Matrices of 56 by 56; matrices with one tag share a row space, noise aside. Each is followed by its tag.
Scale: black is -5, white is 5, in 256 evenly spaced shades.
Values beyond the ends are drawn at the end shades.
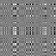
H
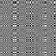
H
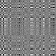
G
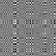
H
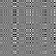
H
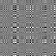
H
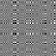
H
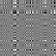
H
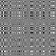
G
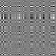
G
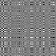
G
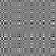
G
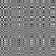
G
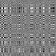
G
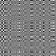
G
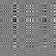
H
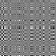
G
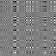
H
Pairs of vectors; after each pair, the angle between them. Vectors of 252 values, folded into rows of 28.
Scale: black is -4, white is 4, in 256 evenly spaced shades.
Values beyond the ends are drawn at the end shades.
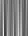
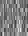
partly aligned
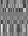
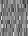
partly aligned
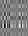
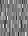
partly aligned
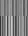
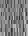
partly opposed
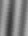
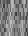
partly opposed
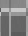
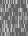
orthogonal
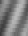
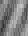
nearly parallel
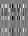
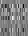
nearly opposite
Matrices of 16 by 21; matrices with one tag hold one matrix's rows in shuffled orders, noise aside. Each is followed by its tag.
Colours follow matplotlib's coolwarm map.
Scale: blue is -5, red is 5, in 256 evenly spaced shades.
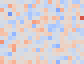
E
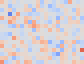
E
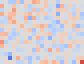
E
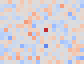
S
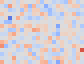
E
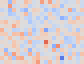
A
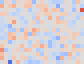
E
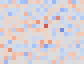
A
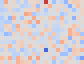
S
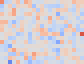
E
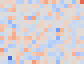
E
